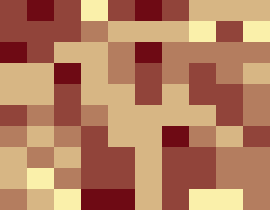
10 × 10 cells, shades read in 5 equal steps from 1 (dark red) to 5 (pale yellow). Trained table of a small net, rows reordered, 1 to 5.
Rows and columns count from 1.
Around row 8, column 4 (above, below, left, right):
2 2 4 2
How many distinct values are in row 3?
4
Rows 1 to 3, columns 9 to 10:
4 4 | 2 5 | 3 3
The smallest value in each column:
1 1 1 1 1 1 1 2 2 2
